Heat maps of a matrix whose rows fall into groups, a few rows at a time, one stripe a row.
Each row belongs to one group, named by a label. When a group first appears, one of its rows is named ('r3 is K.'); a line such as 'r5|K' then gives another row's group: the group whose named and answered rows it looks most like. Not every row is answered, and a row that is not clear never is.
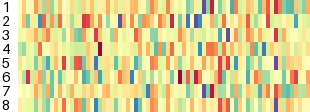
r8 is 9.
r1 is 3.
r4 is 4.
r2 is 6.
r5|9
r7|3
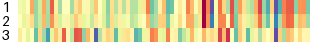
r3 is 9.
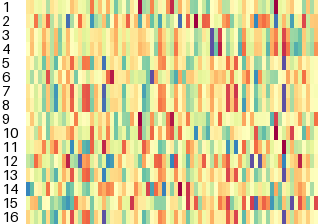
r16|9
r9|6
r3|3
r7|9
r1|6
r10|6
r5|9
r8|9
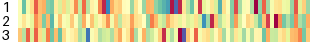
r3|6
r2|3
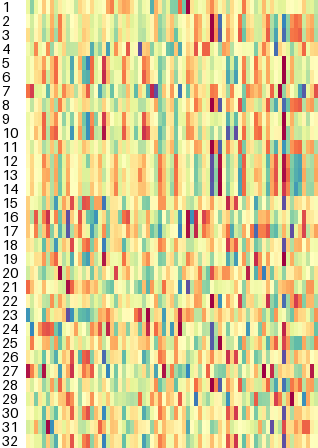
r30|9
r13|3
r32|9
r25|3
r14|3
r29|6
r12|3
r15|9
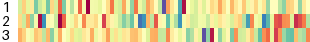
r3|3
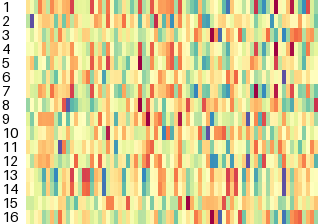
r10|4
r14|9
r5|6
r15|4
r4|6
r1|6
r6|9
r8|4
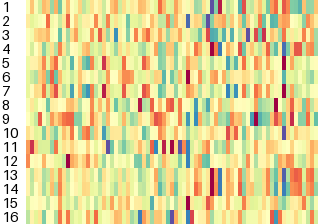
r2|4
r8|6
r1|3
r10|9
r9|6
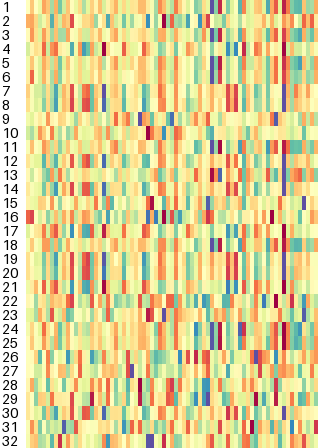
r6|3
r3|3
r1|3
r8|9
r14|9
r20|9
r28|6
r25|3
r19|9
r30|9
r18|3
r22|6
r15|4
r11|3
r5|3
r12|9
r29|6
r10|4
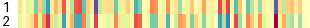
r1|9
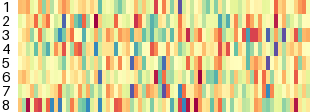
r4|9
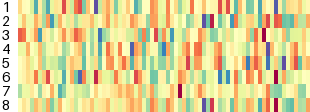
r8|3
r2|3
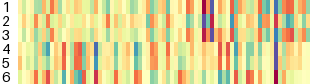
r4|9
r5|9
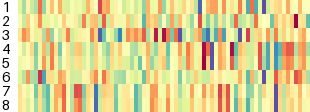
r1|4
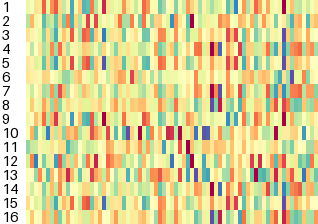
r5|9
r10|6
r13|6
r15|9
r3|9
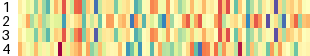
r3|9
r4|4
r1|9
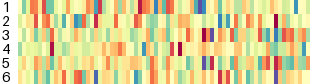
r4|4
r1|4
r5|3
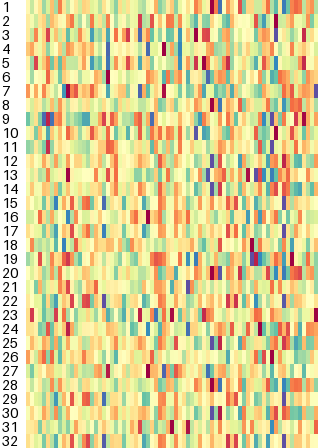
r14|3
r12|3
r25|3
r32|9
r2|6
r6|4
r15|9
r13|4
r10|6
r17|9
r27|4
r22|9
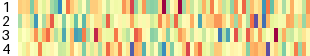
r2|4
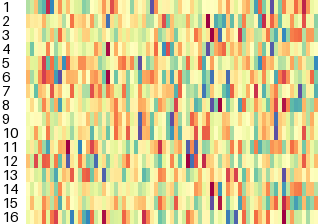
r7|6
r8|3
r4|4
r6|4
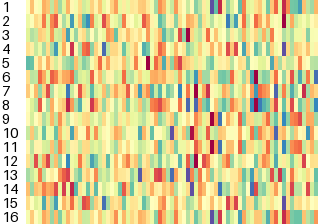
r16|3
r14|6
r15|9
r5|4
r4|9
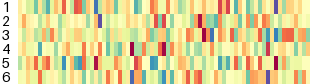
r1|9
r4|6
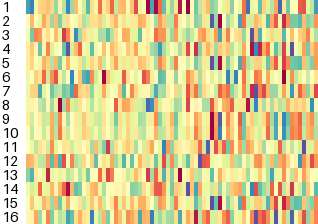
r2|3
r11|4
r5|3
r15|3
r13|4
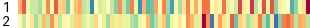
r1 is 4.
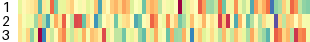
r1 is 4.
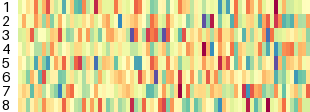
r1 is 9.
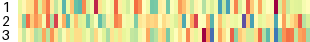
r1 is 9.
